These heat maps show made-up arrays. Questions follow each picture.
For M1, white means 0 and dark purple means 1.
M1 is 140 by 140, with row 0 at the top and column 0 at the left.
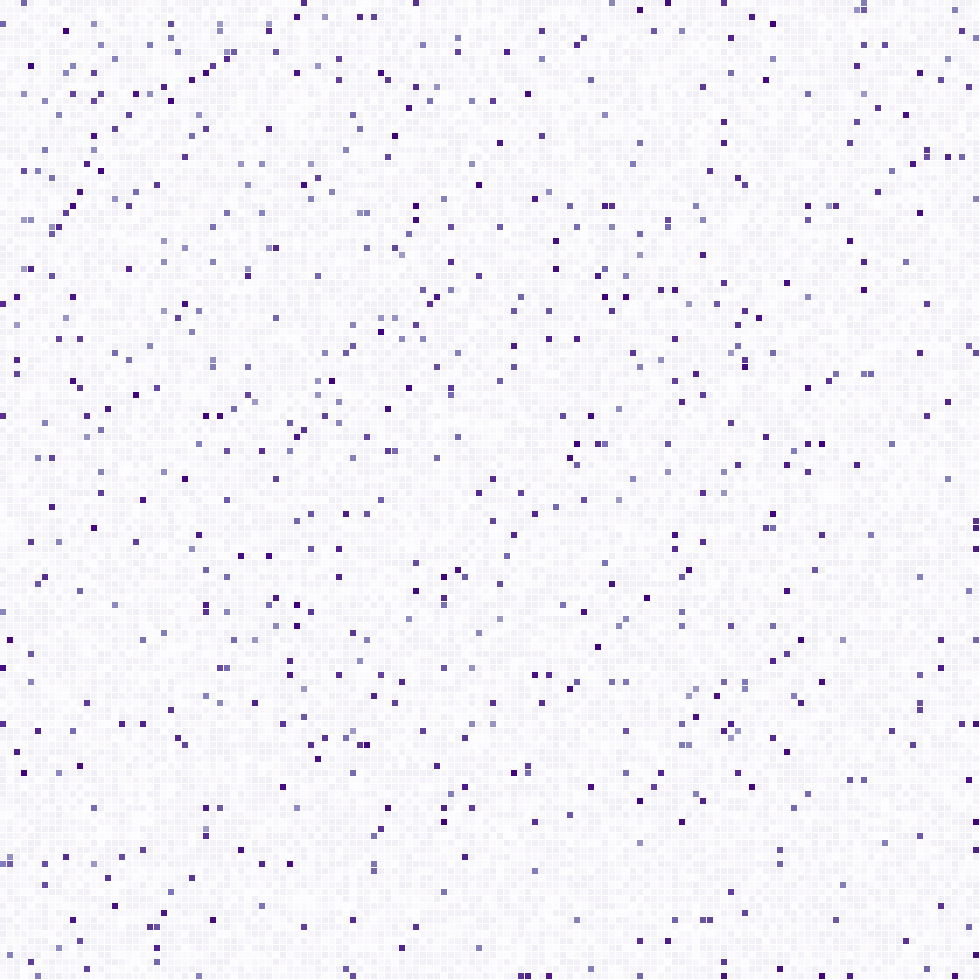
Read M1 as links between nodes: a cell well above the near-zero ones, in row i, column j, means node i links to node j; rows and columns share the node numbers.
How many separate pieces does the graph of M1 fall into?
4
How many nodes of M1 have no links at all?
3
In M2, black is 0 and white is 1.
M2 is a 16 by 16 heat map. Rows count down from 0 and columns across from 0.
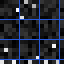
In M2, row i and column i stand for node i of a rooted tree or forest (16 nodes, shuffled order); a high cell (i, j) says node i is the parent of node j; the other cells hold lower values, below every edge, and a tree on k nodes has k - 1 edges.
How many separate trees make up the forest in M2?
4
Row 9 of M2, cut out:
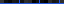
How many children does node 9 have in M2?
0
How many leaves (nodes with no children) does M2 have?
8
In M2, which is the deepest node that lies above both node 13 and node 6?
15
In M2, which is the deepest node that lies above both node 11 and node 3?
15
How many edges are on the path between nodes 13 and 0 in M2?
3
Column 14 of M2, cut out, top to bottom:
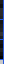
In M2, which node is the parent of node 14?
15
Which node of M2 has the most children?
15
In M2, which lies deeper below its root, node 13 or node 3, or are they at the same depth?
node 13
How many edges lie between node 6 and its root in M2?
2
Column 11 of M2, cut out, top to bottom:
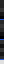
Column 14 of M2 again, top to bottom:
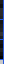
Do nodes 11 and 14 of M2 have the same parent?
yes
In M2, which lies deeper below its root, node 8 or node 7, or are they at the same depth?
node 8
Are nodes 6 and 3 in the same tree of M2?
yes
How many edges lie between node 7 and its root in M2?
1
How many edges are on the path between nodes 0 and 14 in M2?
2
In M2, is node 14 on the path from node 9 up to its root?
yes
